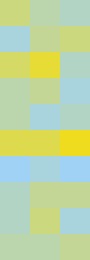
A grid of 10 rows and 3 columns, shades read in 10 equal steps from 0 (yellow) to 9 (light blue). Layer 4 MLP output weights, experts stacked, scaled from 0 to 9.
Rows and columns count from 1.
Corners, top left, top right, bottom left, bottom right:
4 7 6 5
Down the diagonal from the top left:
4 5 7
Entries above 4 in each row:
2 2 1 3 3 0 3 3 2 3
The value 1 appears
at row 3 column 2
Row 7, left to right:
9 8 9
